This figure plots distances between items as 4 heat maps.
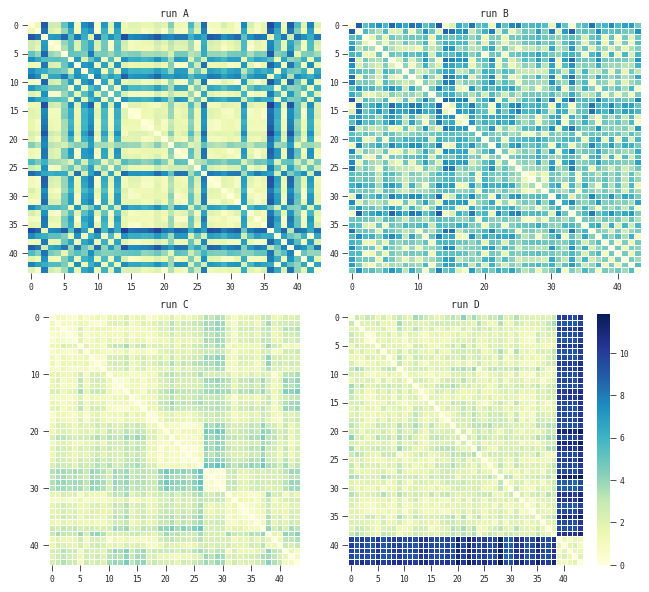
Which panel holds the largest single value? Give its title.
run D
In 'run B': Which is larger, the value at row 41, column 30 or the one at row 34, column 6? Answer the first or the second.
the first
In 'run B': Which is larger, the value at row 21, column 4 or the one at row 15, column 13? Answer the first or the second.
the second
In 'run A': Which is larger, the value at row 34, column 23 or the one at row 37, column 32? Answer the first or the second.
the second
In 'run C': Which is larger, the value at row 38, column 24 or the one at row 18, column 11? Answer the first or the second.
the first
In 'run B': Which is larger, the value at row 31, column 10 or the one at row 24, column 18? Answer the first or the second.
the first
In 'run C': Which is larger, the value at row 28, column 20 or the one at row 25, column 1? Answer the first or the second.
the first
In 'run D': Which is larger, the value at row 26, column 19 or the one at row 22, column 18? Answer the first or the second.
the first
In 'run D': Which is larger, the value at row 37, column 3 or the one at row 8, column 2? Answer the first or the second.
the first
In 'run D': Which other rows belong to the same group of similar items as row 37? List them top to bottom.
0, 1, 2, 3, 4, 5, 6, 7, 8, 9, 10, 11, 12, 13, 14, 15, 16, 17, 18, 19, 20, 21, 22, 23, 24, 25, 26, 27, 28, 29, 30, 31, 32, 33, 34, 35, 36, 38
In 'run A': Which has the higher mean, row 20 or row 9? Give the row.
9
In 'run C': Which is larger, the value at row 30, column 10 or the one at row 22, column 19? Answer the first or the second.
the first
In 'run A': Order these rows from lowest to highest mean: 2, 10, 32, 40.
10, 40, 32, 2
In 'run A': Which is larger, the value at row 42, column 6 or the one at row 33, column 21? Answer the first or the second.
the second
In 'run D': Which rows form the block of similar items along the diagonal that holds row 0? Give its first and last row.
0 to 38
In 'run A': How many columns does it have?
44
